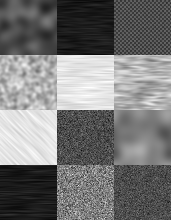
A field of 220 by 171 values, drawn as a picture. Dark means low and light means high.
It is made of 4 by 3 panels. Panel 1,1: low, smooth. Panel 1,2: very low, streaked across, faint in contrast. Panel 1,3: low, checkered. Panel 2,1: high, blotchy. Panel 2,2: very high, streaked across, faint in contrast. Panel 2,3: high, streaked across. Panel 3,1: very high, slanting down to the right, faint in contrast. Panel 3,2: low, fine-grained. Panel 3,3: middling, smooth. Panel 4,1: very low, streaked across, faint in contrast. Panel 4,2: middling, fine-grained, strong in contrast. Panel 4,3: low, fine-grained.
